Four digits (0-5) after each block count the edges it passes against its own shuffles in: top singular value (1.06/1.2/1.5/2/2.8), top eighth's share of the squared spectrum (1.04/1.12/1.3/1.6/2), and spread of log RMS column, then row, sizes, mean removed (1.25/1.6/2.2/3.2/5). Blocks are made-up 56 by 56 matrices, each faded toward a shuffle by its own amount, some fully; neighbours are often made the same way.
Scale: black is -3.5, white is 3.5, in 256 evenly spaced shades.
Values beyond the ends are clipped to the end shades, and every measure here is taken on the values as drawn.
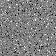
2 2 0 0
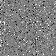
2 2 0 0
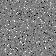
0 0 0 0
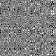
4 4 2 2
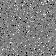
0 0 0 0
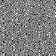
3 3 2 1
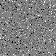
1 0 0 0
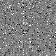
3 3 1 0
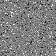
0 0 0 0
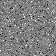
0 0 0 0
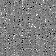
2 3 1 0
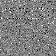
1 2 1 2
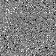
0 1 1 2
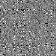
1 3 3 3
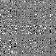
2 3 3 3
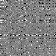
4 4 1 3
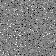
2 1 0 0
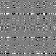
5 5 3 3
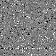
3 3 1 1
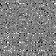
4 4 1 2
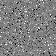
1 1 0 0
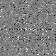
2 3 0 1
